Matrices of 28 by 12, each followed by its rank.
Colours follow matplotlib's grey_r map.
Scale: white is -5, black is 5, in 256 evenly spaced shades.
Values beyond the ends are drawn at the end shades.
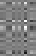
one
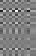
one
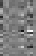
two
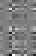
two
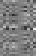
two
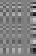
one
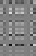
one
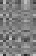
two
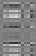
one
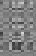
two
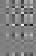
one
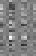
two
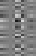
one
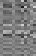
two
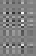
one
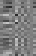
two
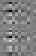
two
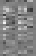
two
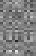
two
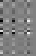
one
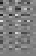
two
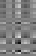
one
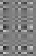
one
